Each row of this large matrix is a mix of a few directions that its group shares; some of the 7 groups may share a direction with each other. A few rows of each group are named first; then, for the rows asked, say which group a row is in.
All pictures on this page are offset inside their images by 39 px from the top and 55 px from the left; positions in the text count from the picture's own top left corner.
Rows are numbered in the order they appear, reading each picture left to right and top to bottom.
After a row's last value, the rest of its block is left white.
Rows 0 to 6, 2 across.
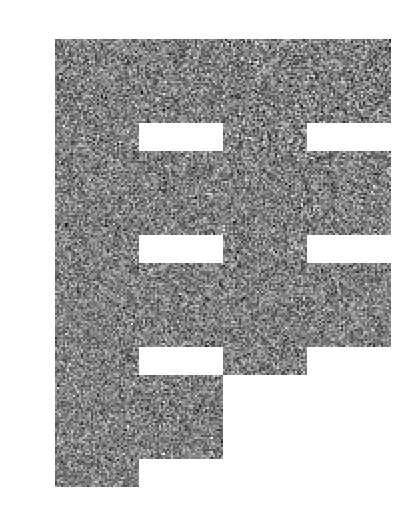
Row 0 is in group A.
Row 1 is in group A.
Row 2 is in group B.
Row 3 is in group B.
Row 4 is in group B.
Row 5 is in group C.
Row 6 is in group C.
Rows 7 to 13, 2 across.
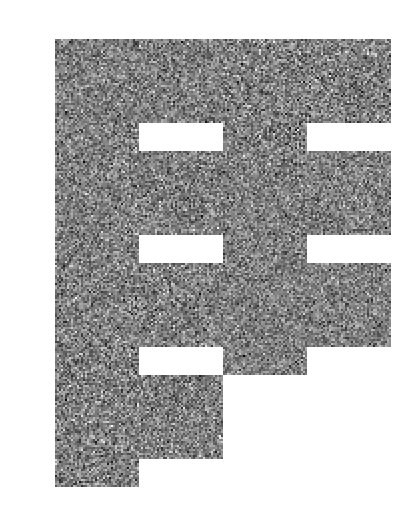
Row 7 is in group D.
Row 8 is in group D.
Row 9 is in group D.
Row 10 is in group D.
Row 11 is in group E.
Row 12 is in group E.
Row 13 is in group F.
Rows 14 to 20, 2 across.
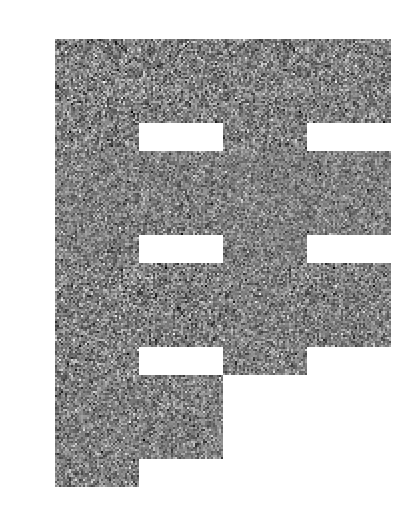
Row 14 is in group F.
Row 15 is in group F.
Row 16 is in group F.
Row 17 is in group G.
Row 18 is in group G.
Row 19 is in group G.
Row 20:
C
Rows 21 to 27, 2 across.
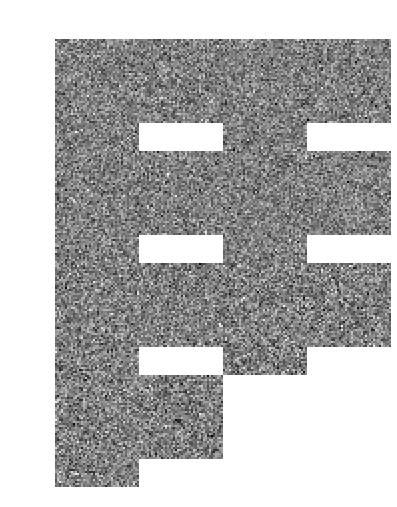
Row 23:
G
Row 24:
D
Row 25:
F
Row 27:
G
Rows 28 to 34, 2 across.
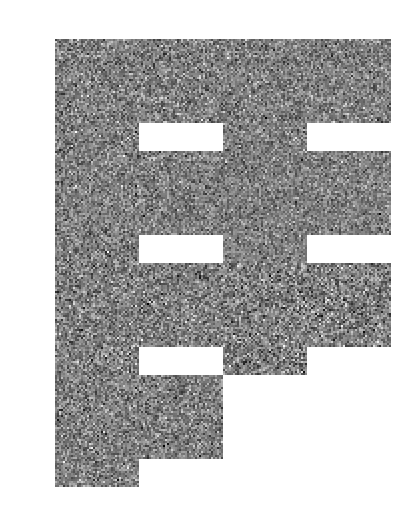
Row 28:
E
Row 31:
C
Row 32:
D
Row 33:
D
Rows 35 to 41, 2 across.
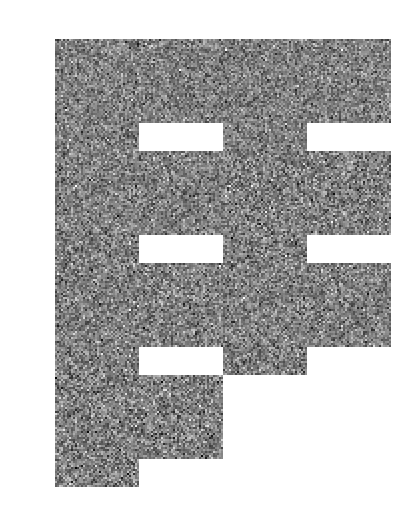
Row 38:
A
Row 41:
E
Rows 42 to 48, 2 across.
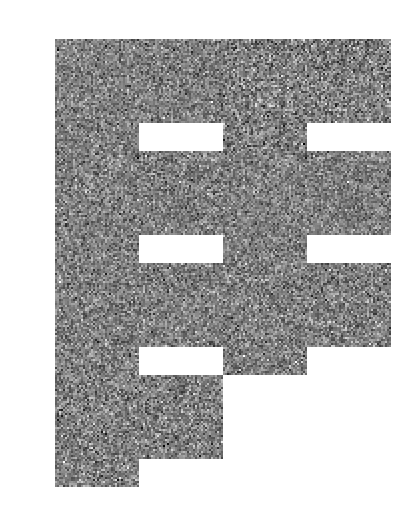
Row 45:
D
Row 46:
E
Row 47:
E
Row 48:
A
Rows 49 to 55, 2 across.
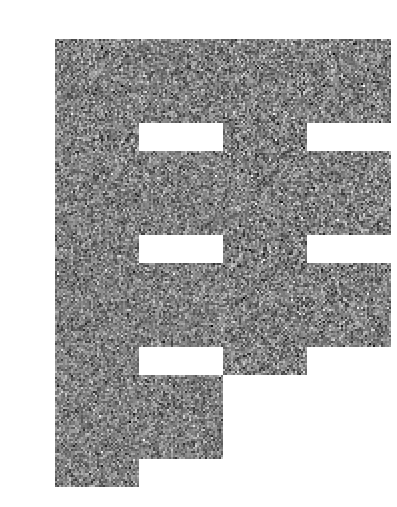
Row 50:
B
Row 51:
F
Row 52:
A
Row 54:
E
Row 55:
C
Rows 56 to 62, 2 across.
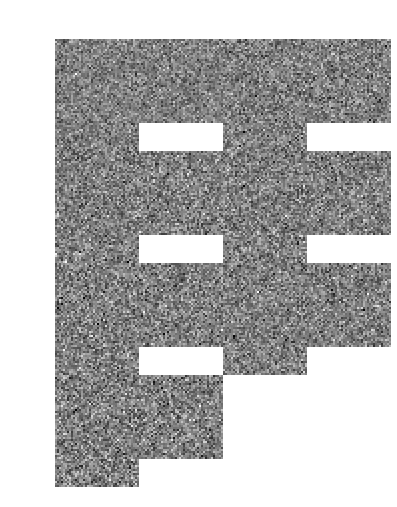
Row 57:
E
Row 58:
G
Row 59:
E
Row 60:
A
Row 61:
B
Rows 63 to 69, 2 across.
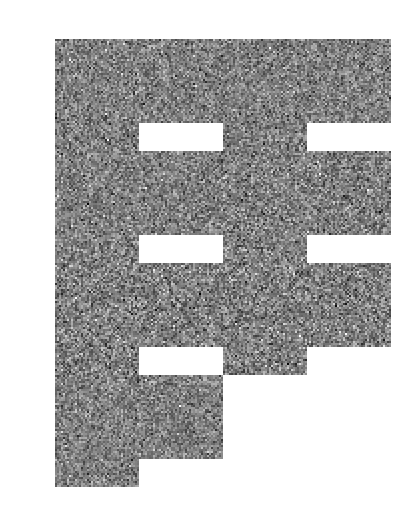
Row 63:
B
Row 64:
F
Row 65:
A
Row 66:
G
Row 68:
F
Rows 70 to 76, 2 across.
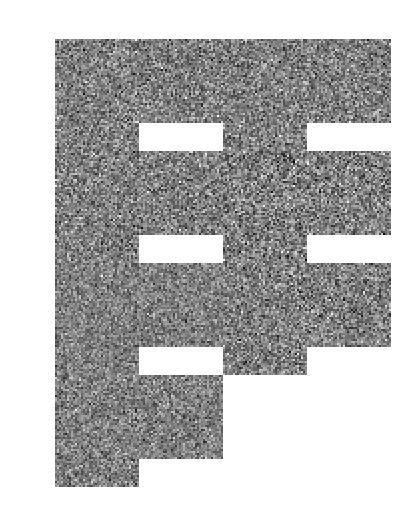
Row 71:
F
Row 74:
D
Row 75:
D
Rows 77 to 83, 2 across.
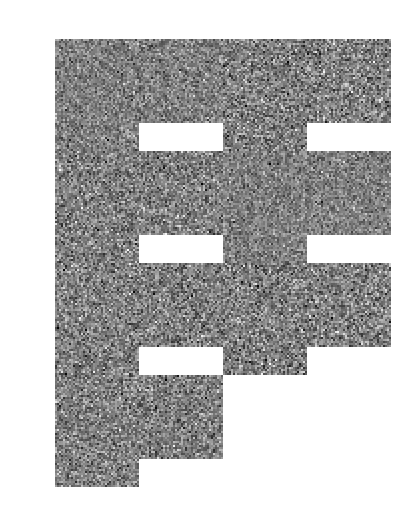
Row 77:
B
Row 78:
G
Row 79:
E
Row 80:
D
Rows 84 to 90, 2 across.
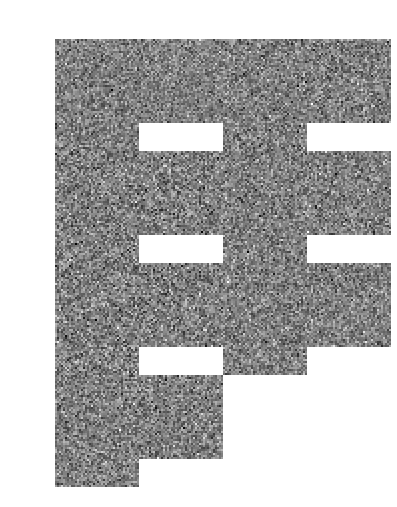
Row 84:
F
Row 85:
C
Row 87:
G
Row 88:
D
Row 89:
E
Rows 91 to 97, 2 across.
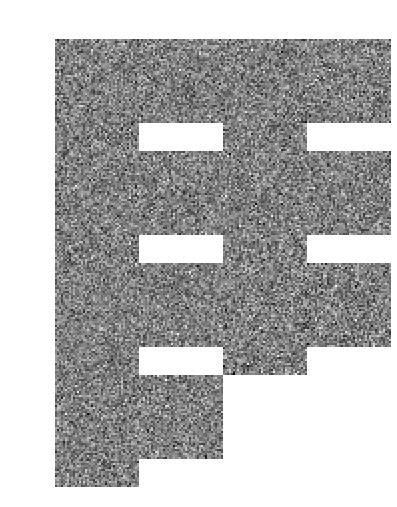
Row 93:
C
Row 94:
A
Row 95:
F
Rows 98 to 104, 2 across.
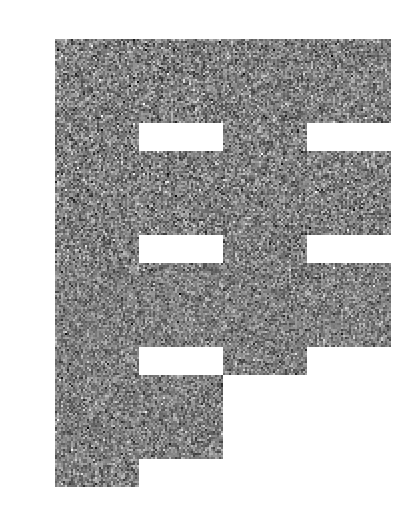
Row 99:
E
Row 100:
G
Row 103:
G
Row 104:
A
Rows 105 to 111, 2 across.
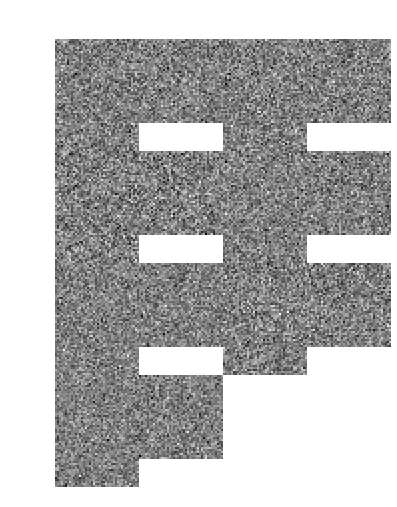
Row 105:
B
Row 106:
A
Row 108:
C
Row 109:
A
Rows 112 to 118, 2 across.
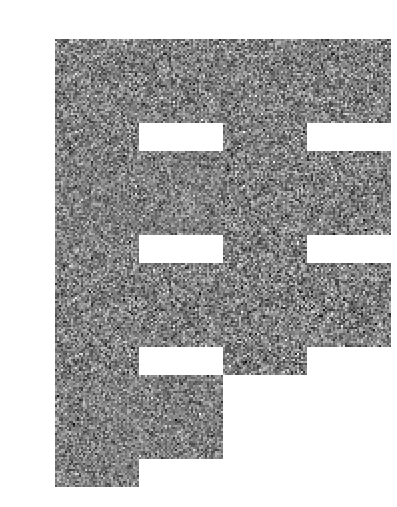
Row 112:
E
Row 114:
D
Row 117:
D
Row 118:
G
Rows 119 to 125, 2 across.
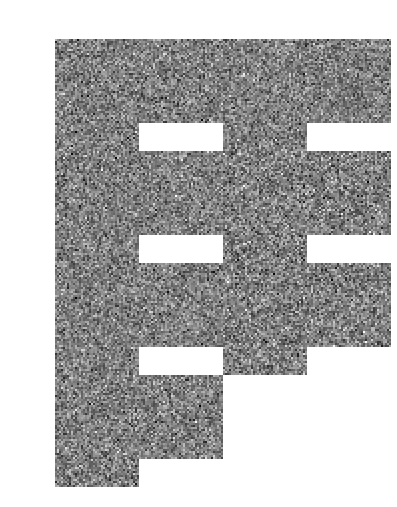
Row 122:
E
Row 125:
B
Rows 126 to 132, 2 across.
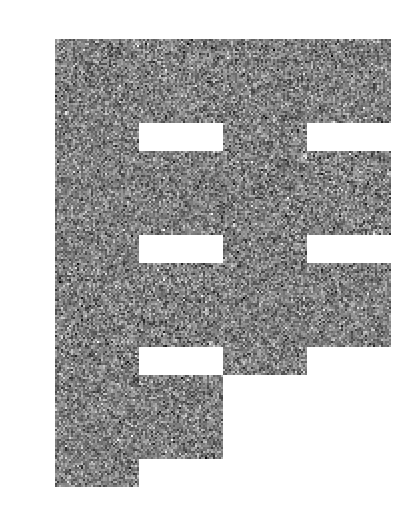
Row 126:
B
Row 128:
C
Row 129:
D
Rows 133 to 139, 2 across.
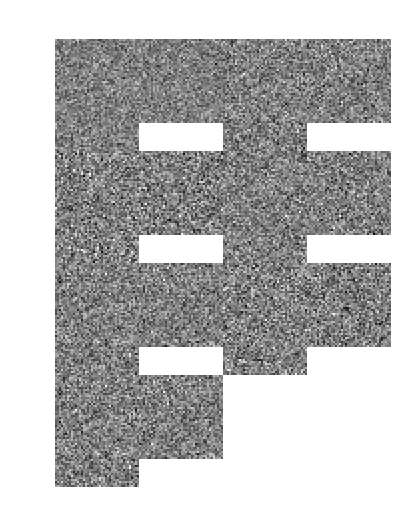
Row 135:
A
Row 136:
B
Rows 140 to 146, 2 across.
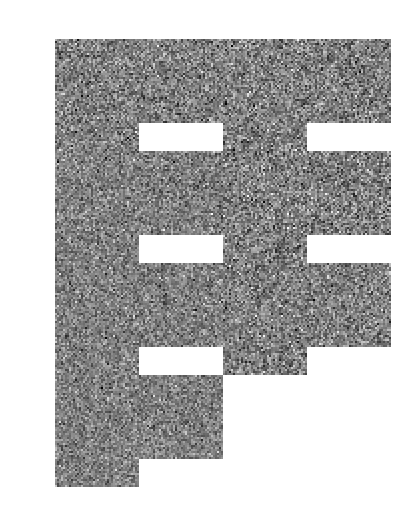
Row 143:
F
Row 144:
B
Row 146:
D
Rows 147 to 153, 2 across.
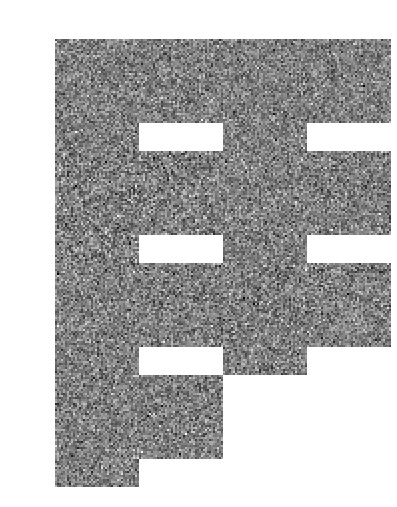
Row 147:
E
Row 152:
B
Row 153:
D
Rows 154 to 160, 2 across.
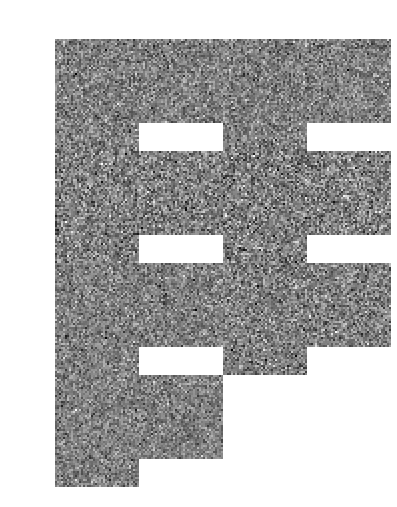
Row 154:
E
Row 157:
G
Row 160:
B
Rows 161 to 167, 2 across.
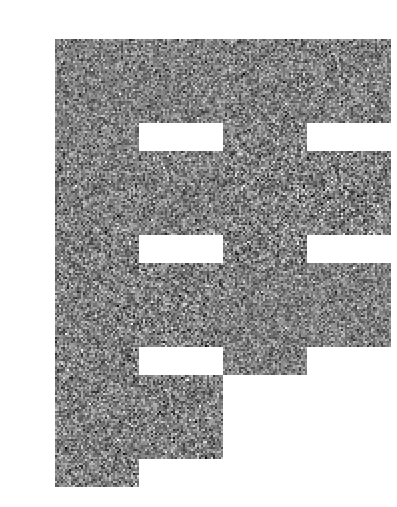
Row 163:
E
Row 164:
D
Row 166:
D
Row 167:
B
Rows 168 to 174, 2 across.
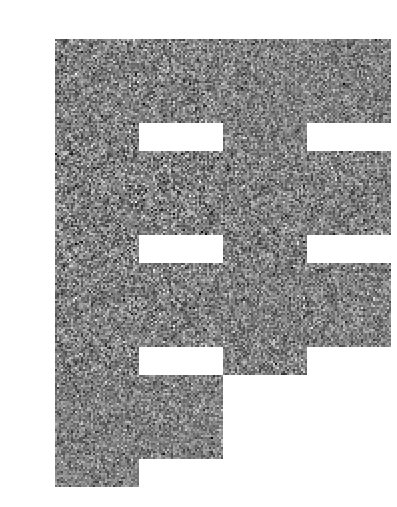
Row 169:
G
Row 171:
E
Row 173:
B
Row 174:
C
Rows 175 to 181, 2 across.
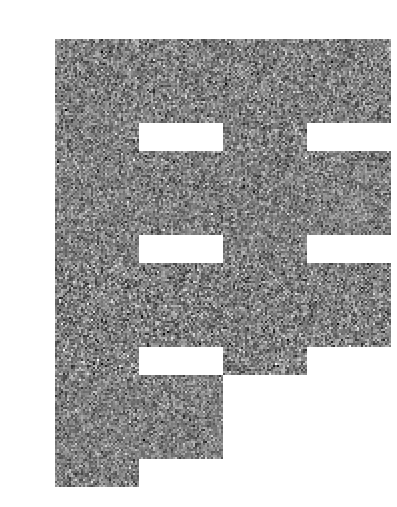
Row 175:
D
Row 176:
A
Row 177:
C
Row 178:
B
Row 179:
A
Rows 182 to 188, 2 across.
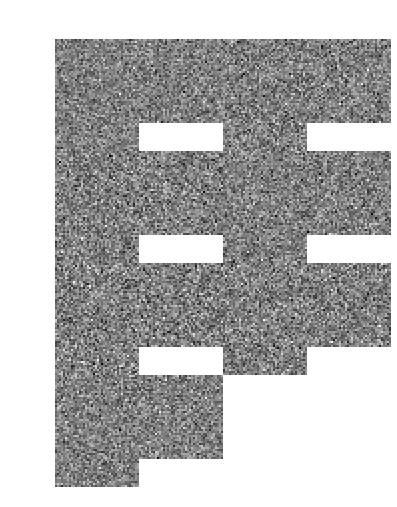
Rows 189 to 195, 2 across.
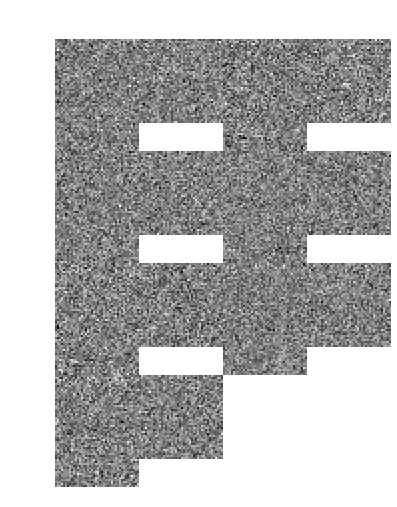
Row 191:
G
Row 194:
F
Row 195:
F
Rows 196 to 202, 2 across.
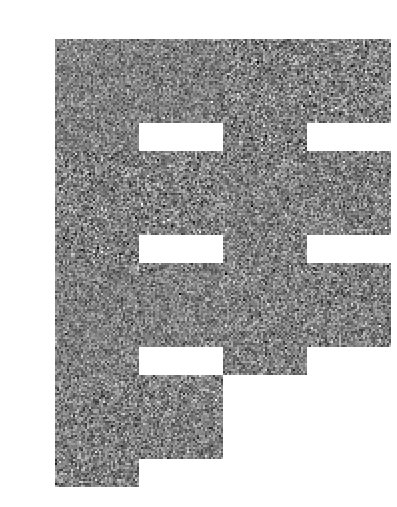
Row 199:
D
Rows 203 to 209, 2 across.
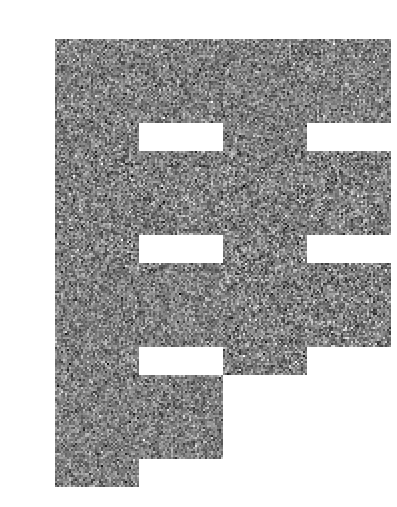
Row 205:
D
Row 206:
C
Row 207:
B
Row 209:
C
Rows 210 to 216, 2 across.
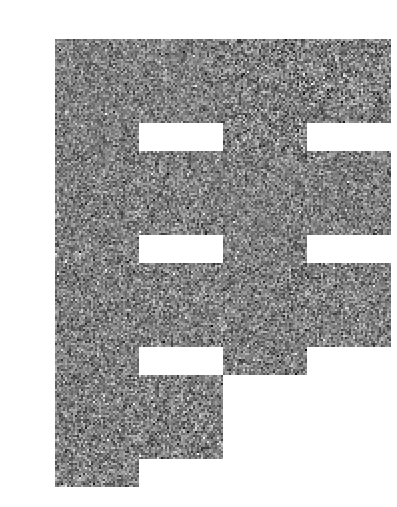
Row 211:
D
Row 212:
G
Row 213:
B
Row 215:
G
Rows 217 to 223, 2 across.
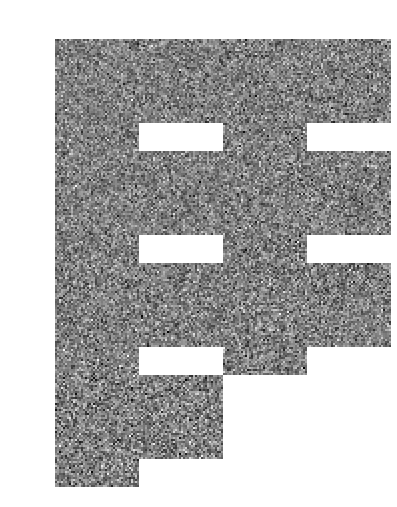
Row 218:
E
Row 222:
F
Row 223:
D
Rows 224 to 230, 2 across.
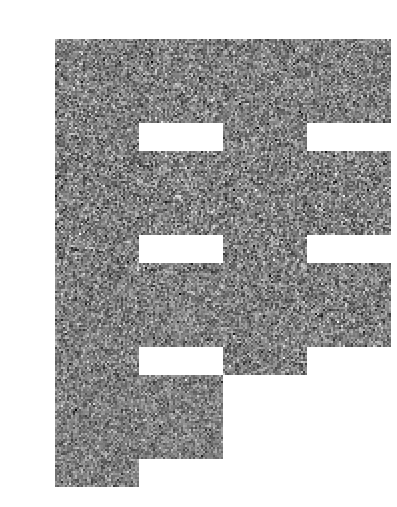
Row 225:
F
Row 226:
G
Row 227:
G
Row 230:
D
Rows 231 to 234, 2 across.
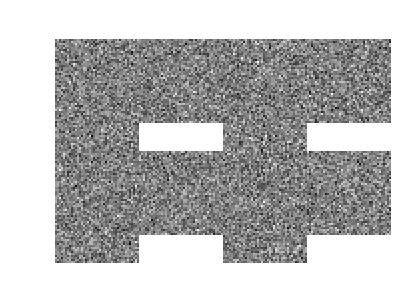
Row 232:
A
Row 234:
F
